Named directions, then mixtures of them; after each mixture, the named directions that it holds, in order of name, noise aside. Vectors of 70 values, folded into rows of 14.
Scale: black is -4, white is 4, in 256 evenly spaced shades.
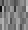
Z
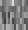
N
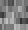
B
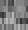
B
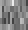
B, N, Z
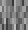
N, Z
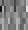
Z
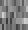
B, N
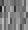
Z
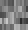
B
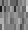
Z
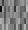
N, Z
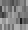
B, Z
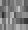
B, N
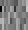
Z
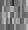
N, Z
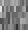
B, Z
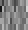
Z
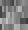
B, Z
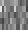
Z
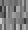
B, N, Z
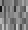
N, Z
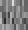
N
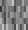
N, Z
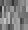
B, N, Z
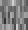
N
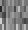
B, N, Z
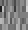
Z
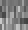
B, N, Z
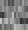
B
